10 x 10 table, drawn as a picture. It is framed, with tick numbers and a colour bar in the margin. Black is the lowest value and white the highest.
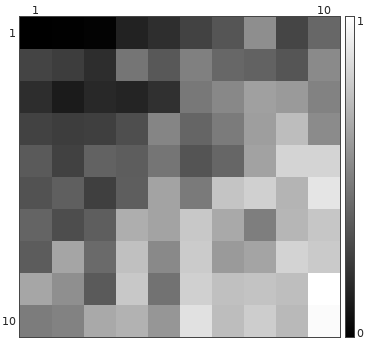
The ninth with the lowest average is the top left. The field climbs toward the bottom right. There are no regular stripes. The ninth with the highest average is the bottom right.
